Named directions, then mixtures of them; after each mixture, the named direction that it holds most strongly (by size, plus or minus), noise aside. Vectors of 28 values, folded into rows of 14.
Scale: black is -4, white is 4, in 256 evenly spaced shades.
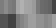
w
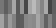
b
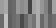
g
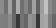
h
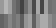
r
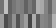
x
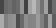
b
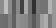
b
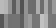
r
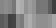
w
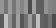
x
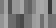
g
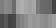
w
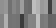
g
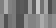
r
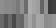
w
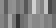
b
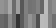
h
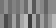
x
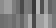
r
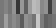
b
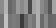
g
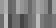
g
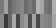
x
